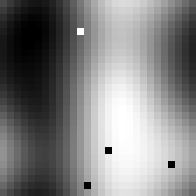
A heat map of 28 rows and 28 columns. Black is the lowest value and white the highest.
Four lone cells stand out: one far higher and three far lower than their neighbours. The top left is the ninth with the lowest average. Values change most from cell to cell in the bottom middle. The values spread evenly over their range.
